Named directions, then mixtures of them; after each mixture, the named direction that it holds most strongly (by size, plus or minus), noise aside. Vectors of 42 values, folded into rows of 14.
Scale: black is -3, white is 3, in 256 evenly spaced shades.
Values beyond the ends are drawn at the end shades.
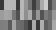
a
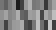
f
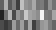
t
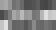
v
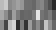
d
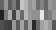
t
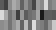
t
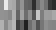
d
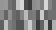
f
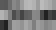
v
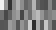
a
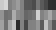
d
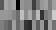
a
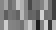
f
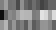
v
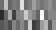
t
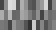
a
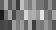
t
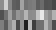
t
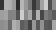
a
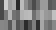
a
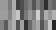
f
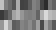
v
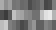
v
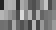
a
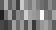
t
